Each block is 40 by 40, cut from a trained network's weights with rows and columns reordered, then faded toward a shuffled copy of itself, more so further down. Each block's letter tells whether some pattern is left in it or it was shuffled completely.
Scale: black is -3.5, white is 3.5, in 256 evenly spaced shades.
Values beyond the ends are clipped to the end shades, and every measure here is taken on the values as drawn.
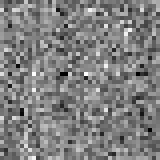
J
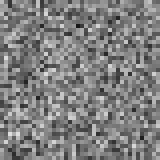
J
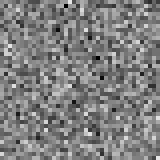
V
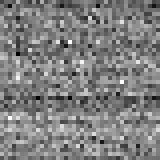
J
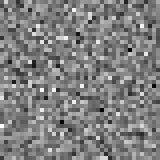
V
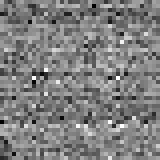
J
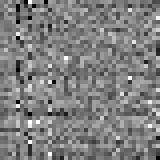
J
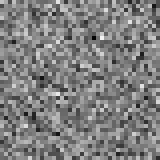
V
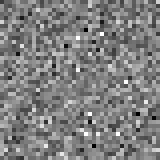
V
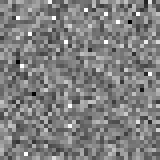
V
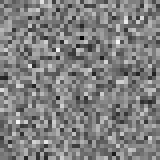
V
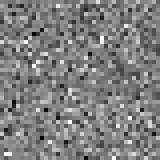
V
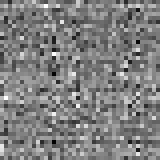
J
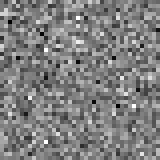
V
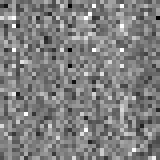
J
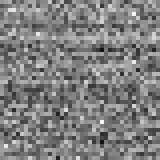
J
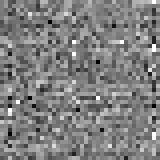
J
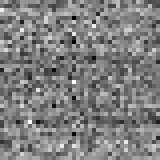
J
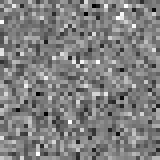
V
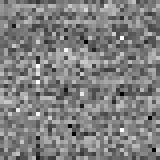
J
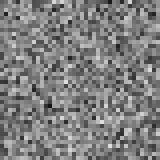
J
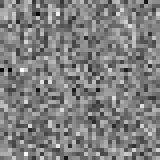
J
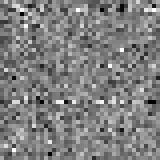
J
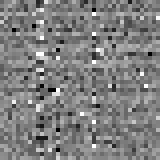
J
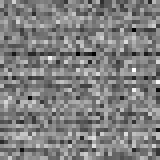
J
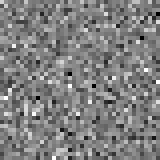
V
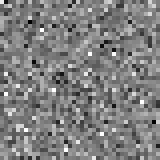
V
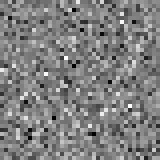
V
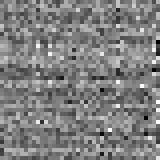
J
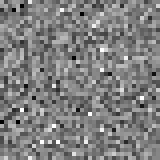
V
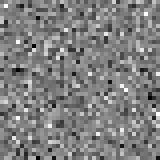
V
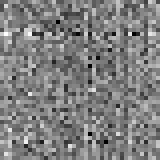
J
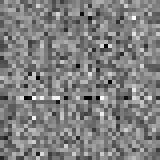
J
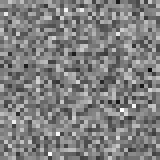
V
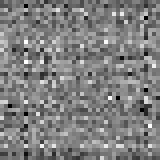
J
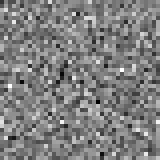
V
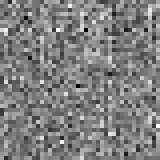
J
